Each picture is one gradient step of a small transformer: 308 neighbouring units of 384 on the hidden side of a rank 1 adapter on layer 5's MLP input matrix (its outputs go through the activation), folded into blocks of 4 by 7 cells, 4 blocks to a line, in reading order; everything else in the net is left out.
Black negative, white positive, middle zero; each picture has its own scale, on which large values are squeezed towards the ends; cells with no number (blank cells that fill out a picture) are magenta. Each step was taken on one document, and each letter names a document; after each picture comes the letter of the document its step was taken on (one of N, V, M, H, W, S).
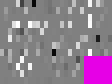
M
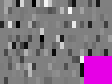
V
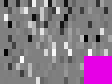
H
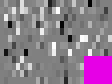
H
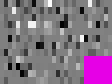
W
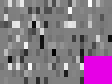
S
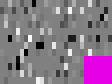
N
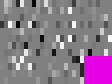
V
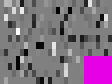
N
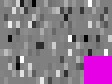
W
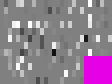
M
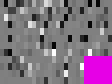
H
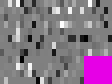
W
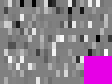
S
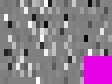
H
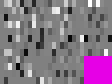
W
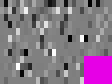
H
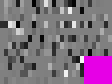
V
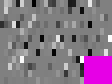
V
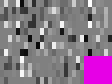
W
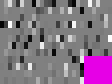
V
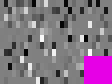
H
